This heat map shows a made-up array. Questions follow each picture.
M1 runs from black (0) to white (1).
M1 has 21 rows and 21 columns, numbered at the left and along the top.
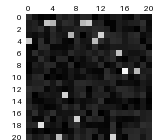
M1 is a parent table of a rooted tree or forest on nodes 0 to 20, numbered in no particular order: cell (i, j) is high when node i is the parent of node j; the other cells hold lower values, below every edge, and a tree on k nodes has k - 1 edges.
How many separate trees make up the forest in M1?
5
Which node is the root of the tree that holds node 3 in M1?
1
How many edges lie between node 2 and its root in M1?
3
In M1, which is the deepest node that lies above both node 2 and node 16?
9
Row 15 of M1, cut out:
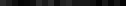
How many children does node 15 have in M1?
0
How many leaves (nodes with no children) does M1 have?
12
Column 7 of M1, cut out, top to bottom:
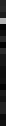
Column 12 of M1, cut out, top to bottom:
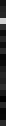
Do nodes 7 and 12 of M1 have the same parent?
yes
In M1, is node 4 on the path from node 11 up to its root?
yes
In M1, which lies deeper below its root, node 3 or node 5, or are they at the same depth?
the same depth
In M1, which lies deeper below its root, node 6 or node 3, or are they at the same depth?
the same depth
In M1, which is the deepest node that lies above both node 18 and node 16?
9
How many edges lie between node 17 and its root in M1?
0
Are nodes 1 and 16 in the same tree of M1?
yes
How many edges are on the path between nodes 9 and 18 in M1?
1
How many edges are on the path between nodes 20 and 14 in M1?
1
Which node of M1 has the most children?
1
